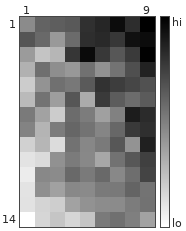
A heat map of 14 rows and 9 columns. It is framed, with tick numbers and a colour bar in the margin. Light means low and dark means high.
Stripes: none. Ninth with the highest average: top right. Average level on the scale: 50%. Ninth with the lowest average: bottom left. Slope: up to the top right. Mirror symmetry: none.
